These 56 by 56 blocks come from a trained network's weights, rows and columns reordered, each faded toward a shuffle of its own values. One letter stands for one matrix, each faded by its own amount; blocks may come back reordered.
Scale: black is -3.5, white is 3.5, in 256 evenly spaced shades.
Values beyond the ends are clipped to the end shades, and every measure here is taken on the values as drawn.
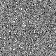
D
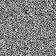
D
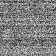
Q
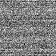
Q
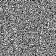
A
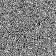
A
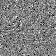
D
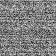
Q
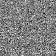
A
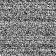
Q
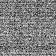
Q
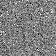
D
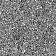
D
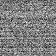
Q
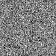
A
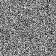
A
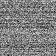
Q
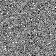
D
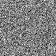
A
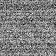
Q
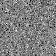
D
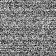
Q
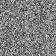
A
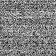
Q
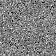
D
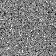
D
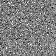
D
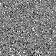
D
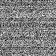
Q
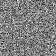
A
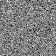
D
